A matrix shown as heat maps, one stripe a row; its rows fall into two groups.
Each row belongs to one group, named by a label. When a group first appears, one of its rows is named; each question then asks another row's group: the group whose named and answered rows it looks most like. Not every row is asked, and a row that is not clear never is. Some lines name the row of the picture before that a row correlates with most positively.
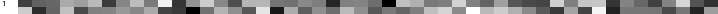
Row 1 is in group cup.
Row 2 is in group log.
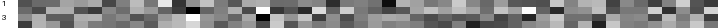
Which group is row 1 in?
cup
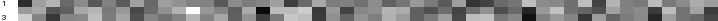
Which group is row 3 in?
log
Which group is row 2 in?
log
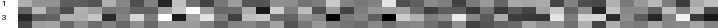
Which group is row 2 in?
log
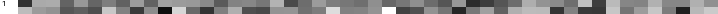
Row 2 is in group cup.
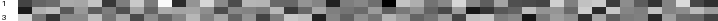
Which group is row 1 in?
cup
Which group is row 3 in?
log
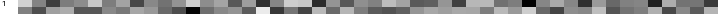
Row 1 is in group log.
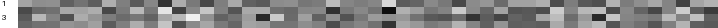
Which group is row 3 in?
log
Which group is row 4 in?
cup
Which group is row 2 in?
cup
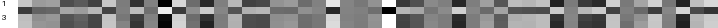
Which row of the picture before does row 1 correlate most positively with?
1
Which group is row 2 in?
cup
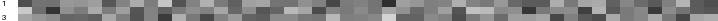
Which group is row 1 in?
cup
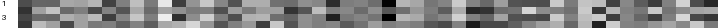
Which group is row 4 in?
log
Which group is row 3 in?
cup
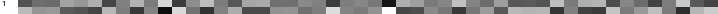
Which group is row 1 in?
cup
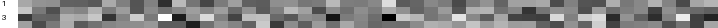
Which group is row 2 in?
log
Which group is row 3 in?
cup
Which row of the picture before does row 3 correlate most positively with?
1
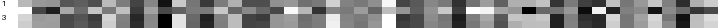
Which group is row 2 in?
log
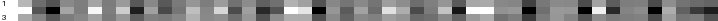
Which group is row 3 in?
log
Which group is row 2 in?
log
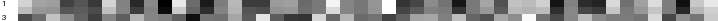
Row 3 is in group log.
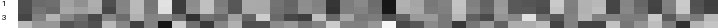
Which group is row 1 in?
cup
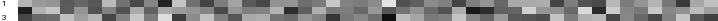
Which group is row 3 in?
cup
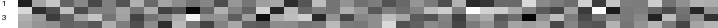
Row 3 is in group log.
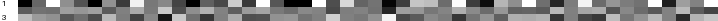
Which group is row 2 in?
cup
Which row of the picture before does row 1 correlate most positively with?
1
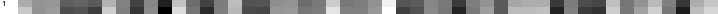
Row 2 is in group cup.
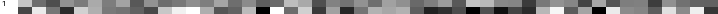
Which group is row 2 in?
log
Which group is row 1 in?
log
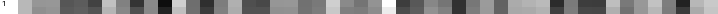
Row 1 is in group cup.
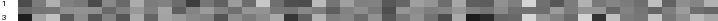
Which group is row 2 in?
cup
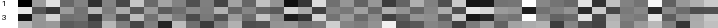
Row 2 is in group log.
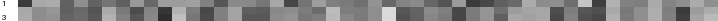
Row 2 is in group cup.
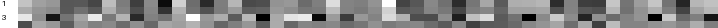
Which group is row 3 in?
log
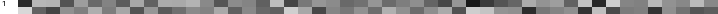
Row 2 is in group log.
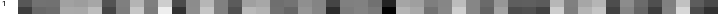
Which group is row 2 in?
cup
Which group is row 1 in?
cup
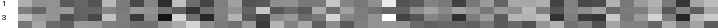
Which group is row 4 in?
log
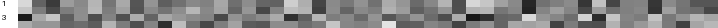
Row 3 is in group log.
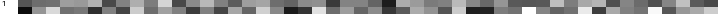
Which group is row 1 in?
cup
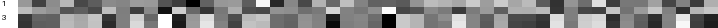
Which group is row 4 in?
cup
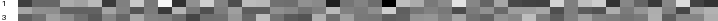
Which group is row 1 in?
cup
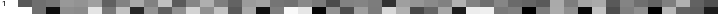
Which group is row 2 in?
log
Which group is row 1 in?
cup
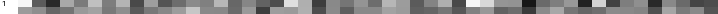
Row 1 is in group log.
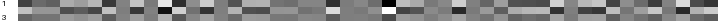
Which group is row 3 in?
cup
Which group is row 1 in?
cup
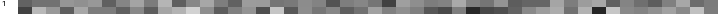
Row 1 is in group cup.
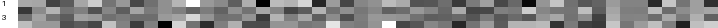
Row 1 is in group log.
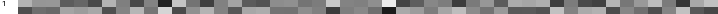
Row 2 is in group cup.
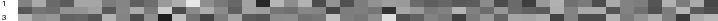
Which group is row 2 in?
cup
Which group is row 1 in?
log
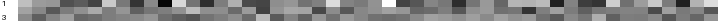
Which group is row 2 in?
log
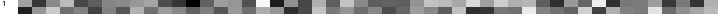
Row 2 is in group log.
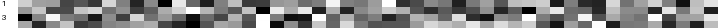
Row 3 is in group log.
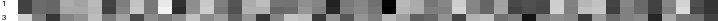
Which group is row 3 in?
log
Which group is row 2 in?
cup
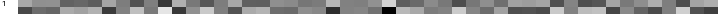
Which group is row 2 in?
cup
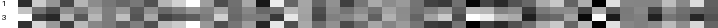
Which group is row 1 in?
log
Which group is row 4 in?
log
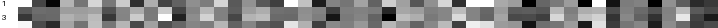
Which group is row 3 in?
cup
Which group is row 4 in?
log
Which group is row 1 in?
log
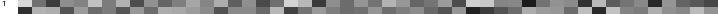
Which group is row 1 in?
log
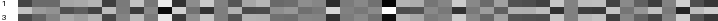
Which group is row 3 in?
cup
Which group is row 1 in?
cup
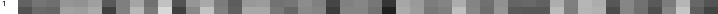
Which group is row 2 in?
cup
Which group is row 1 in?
cup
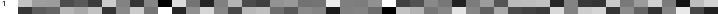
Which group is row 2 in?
cup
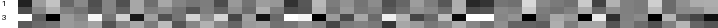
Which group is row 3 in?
log
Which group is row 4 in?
cup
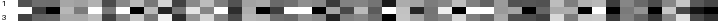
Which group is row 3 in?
cup
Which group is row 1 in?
cup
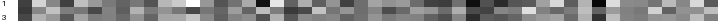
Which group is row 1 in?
log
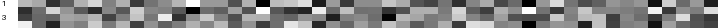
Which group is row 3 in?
cup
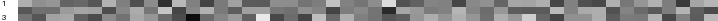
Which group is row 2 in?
cup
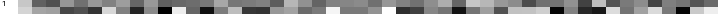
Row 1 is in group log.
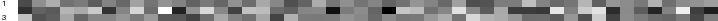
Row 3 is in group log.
